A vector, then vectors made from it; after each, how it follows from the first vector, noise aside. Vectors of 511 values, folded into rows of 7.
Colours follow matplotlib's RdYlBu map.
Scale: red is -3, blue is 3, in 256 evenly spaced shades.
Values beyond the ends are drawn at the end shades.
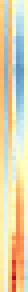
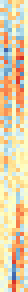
sign-scrambled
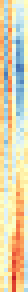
copied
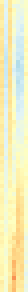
shrunk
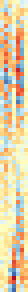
sign-scrambled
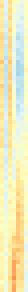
shrunk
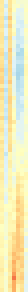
shrunk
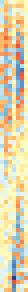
sign-scrambled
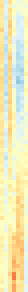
shrunk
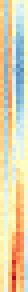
copied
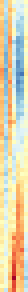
copied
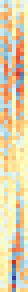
sign-scrambled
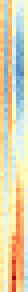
copied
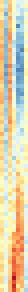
copied
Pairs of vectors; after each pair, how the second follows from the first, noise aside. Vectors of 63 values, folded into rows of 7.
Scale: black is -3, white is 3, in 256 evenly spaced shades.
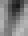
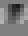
partly zeroed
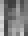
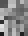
sign-scrambled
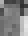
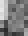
reversed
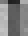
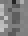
partly zeroed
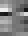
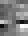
reversed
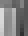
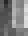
reversed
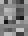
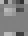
partly zeroed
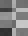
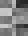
reversed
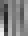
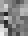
sign-scrambled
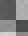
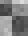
reversed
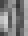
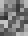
sign-scrambled
